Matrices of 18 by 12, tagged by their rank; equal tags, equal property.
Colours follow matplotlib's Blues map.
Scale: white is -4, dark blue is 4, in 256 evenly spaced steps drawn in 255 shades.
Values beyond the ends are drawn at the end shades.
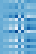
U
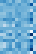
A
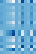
U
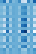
U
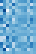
A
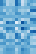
A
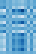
U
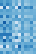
A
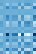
U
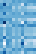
A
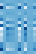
U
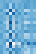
A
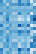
A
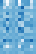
A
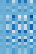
U
